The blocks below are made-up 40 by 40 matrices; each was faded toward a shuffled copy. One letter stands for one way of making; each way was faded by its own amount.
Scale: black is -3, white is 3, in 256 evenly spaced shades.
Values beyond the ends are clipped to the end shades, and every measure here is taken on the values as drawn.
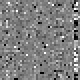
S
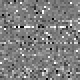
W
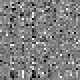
S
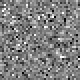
W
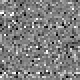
W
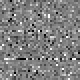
W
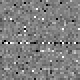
W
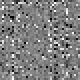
S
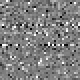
W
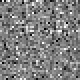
W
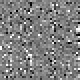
S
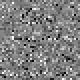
W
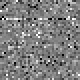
W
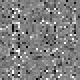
S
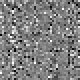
S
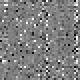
S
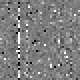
S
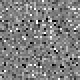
W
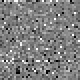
W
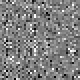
S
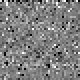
W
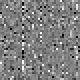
S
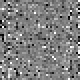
S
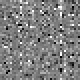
S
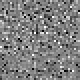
W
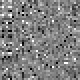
S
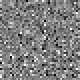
S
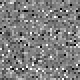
W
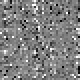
S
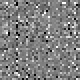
S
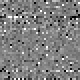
W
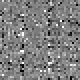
S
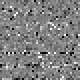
W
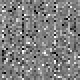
S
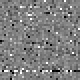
W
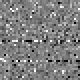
W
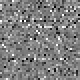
W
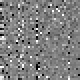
S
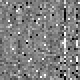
S
